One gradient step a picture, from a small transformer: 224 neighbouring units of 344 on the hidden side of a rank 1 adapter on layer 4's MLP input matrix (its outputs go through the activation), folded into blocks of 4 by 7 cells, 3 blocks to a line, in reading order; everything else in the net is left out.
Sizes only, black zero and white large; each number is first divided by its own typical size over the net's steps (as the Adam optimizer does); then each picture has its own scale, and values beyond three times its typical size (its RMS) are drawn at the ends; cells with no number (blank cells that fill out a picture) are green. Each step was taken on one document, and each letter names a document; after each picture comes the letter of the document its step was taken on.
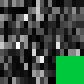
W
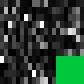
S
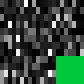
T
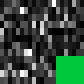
T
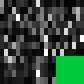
W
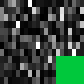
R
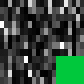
R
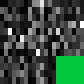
W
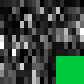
W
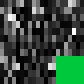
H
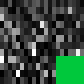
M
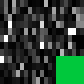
S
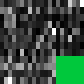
H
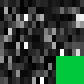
S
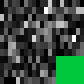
T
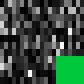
R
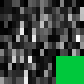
T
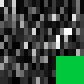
W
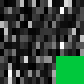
R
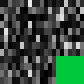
R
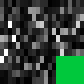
M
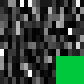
R
